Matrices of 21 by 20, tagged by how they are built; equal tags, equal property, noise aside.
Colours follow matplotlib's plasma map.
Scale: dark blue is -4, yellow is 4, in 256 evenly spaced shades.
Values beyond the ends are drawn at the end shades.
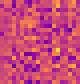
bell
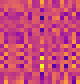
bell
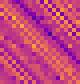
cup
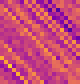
cup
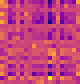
bell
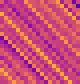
cup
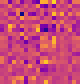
bell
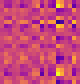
bell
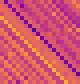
cup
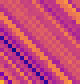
cup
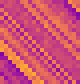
cup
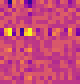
bell
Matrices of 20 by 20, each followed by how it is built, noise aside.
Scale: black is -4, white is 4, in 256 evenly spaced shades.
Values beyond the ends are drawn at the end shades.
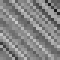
Toeplitz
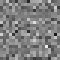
low rank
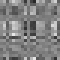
low rank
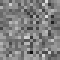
low rank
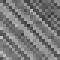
Toeplitz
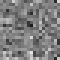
low rank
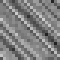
Toeplitz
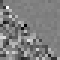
lower triangular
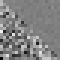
lower triangular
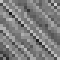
Toeplitz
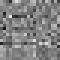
low rank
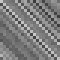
Toeplitz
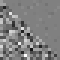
lower triangular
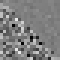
lower triangular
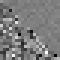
lower triangular
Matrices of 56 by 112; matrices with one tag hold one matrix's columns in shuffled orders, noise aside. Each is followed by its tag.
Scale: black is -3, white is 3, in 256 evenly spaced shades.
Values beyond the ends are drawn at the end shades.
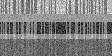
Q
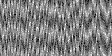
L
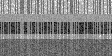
Q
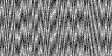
L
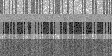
Q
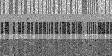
Q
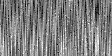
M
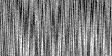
M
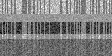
Q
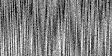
M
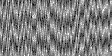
L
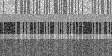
Q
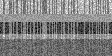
Q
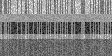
Q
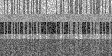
Q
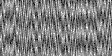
L
